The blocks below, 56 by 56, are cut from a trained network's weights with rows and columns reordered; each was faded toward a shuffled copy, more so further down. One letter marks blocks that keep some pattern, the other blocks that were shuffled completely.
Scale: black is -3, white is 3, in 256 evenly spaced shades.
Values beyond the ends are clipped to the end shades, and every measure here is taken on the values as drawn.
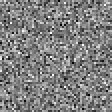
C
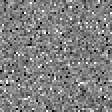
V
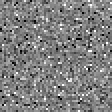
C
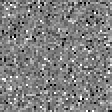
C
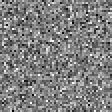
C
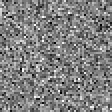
C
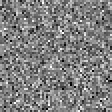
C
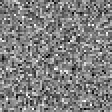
V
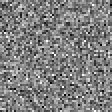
V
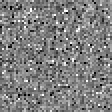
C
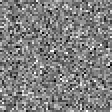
V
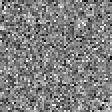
V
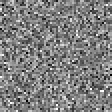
C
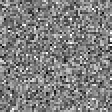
C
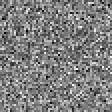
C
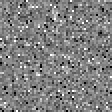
V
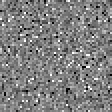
V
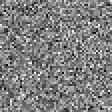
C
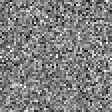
V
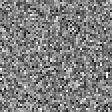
C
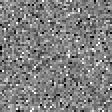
V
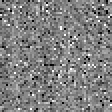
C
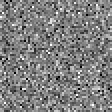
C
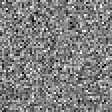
V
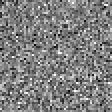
C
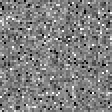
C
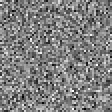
V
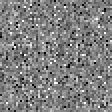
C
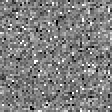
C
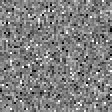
V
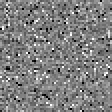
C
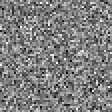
V
